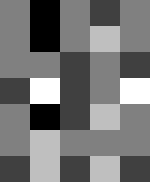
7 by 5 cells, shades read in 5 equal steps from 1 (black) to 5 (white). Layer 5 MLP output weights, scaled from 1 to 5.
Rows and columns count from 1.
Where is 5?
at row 4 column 2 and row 4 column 5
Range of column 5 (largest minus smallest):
3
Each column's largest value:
3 5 3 4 5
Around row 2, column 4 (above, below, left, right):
2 3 3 3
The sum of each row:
12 14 13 17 13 16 14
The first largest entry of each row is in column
1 4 1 2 4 2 2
